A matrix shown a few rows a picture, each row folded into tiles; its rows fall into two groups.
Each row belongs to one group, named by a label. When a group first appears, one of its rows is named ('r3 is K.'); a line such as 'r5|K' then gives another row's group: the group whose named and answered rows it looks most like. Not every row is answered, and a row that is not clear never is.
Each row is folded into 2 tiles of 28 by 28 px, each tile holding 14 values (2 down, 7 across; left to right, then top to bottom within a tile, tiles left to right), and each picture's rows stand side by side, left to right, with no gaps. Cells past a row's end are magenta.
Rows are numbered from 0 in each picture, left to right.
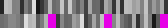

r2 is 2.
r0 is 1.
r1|1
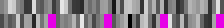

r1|1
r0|1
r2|2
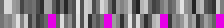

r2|1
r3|1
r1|2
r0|1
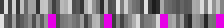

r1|1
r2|1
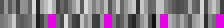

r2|2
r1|2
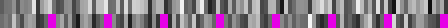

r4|2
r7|2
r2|2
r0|2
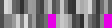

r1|2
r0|1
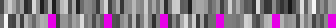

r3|1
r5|2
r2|2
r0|1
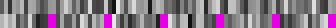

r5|1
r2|2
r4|1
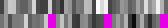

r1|2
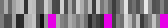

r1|2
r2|1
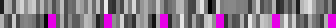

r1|2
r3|1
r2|2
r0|2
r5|2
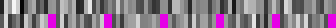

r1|1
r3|1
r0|1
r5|1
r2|1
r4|2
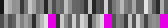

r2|1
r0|1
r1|1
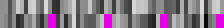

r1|1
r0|2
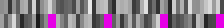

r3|2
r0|2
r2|1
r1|2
